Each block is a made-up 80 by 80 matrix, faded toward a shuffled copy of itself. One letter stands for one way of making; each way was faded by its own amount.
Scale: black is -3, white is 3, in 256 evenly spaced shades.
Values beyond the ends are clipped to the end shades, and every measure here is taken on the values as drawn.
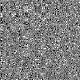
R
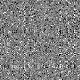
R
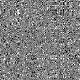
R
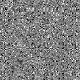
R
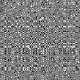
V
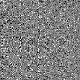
R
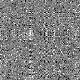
R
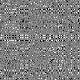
V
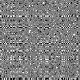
V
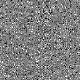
R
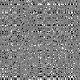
V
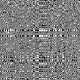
V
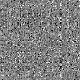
R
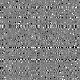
V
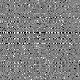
V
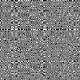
V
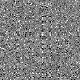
R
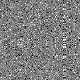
R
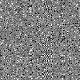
R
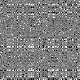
V
